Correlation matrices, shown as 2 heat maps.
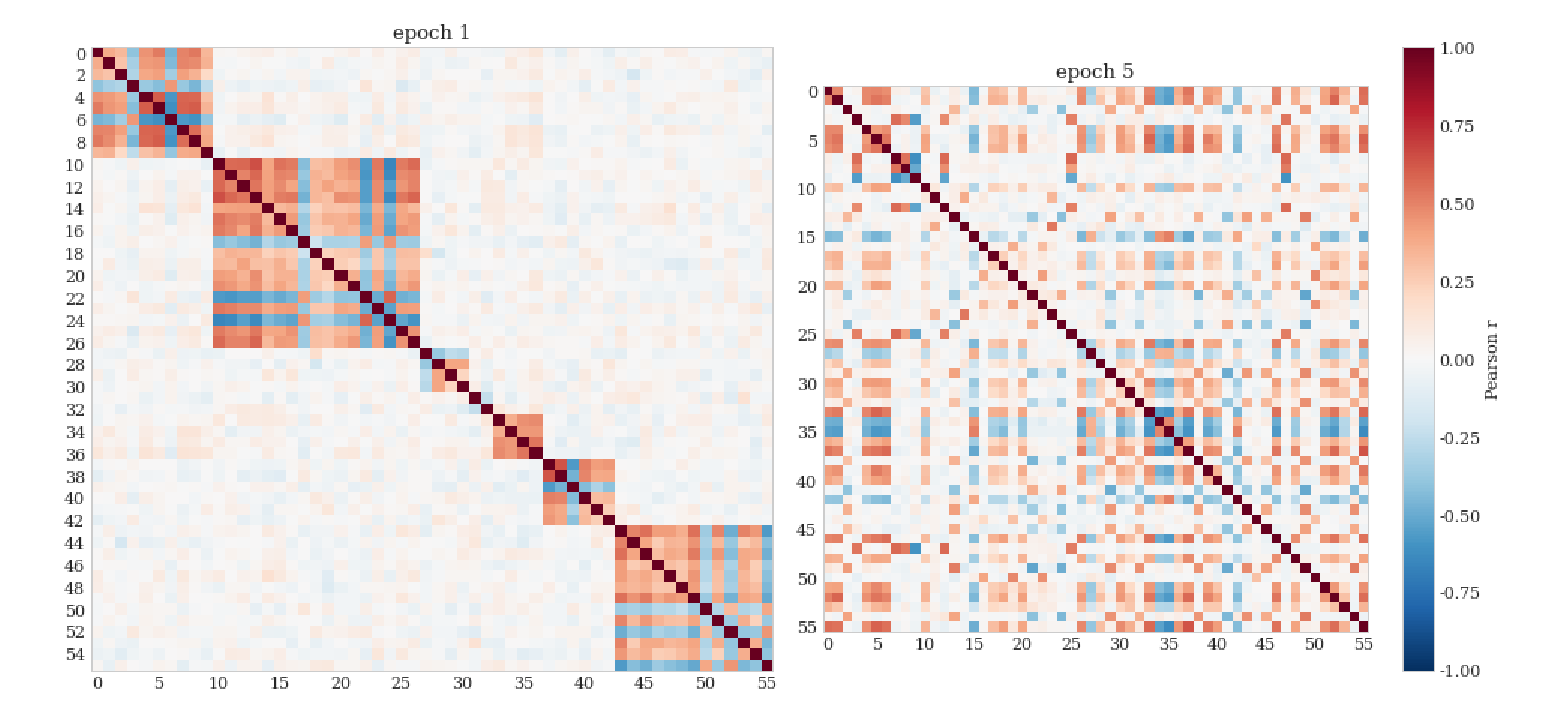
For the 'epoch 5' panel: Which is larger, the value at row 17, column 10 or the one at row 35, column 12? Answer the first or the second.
the first
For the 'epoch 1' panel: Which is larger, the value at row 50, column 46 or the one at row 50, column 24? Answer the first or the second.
the second
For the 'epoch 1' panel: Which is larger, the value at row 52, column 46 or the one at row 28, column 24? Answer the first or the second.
the second
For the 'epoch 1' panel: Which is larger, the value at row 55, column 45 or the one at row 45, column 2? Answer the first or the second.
the second
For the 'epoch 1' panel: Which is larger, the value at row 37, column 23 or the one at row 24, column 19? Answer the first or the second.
the first
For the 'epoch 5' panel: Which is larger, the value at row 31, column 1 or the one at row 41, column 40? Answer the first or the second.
the first
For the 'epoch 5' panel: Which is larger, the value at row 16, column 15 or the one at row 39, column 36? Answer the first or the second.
the second
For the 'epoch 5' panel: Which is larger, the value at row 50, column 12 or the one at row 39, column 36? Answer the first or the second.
the second
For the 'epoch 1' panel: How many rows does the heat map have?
56
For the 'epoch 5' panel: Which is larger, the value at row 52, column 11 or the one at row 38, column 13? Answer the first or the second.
the second
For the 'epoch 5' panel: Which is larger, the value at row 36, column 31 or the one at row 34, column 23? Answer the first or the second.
the first
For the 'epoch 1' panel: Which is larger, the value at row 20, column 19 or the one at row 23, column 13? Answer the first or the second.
the second
